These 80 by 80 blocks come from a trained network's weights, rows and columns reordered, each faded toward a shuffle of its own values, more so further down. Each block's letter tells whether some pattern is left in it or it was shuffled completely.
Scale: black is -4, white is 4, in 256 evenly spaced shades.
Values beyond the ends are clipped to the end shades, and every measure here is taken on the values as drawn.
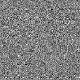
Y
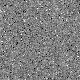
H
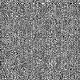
Y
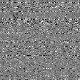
Y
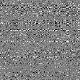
Y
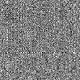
Y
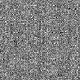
Y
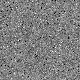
H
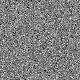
H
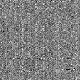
Y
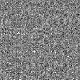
Y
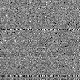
Y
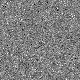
H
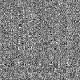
Y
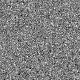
H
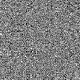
Y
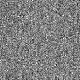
Y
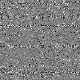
Y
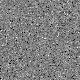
H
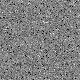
H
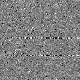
Y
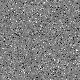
H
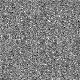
Y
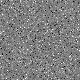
H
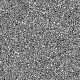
H
